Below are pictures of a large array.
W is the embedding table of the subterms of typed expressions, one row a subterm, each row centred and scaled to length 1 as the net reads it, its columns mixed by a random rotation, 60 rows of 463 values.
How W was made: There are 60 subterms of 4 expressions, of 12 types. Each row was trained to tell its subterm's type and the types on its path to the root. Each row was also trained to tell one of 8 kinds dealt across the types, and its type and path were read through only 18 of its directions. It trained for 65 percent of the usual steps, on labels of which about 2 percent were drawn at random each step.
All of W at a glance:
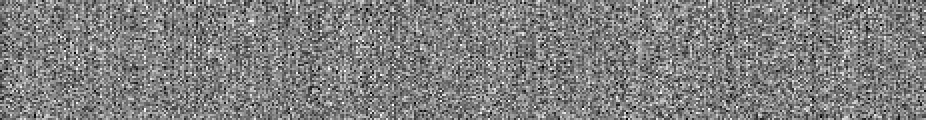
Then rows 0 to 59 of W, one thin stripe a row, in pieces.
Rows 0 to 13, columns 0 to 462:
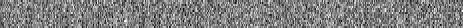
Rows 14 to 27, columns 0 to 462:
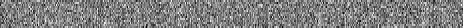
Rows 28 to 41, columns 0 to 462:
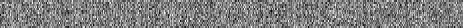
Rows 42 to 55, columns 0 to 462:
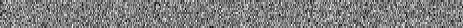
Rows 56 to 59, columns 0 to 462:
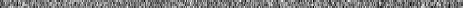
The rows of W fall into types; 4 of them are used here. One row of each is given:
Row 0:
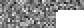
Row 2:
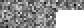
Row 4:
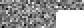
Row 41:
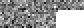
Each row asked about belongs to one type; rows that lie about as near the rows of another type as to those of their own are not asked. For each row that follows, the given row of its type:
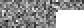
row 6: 4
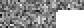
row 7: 41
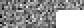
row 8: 4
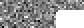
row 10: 2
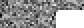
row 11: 2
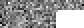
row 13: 4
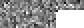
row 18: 4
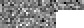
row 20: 0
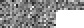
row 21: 2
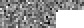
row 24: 4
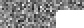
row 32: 0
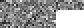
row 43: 2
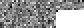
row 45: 4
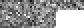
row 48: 2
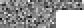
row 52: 0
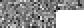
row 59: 0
